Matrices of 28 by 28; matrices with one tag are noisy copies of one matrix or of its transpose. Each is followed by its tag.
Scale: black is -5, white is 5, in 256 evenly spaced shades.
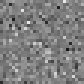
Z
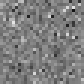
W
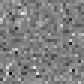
W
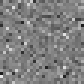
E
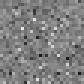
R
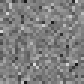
E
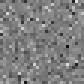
E
